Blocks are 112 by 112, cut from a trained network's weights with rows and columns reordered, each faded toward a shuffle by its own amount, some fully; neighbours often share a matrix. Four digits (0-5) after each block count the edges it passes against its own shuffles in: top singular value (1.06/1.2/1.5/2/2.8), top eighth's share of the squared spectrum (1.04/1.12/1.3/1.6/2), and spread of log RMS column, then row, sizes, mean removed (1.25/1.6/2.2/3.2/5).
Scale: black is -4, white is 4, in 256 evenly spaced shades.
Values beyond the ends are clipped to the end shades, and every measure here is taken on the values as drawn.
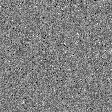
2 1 0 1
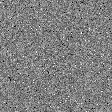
1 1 0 0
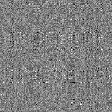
4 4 2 3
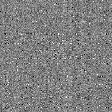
3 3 1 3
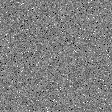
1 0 0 0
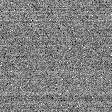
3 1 0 0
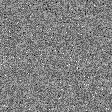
0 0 0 0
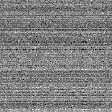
5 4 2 3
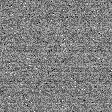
2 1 0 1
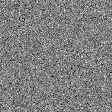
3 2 0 0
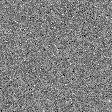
0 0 0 0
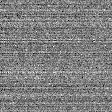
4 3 1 2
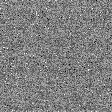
1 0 0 0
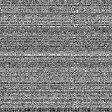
5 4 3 3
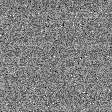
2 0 0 0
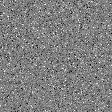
1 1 0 0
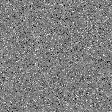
2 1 0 0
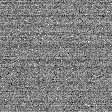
3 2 0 1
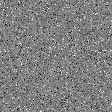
1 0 0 0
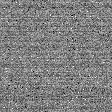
3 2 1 1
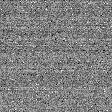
3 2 0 1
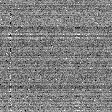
4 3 2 2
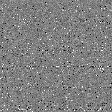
3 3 1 2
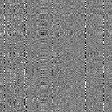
4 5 3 2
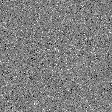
0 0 0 0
